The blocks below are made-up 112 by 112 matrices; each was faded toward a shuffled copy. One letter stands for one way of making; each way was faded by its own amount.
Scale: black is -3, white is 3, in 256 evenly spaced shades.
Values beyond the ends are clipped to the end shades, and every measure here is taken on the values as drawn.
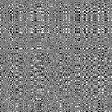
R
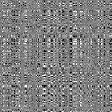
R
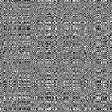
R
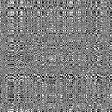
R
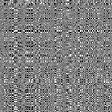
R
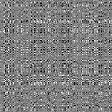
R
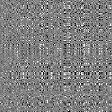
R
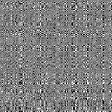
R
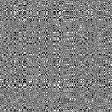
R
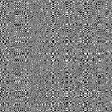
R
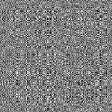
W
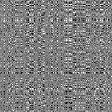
R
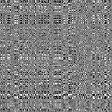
R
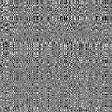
R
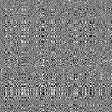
R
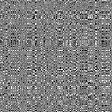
R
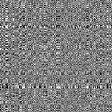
W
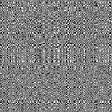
R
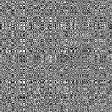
W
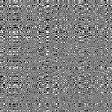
R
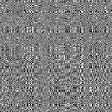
R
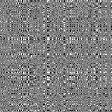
R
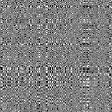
R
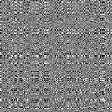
R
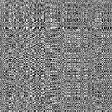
W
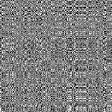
W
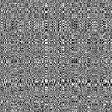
W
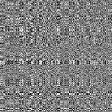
W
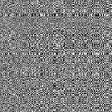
W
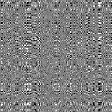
R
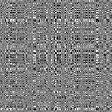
R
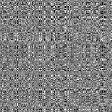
W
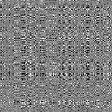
R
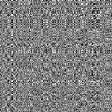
W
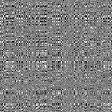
R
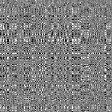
R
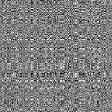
W
